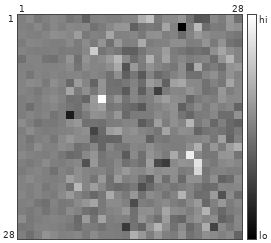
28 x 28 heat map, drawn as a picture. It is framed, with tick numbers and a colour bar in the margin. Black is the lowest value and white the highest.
Stripes: none. Mirror symmetry: none. Seam: vertical, 20% of the way across, the left part calmer. Grain: fine. Histogram: heavy tails on both sides. Average level on the scale: 50%. Slope: none.
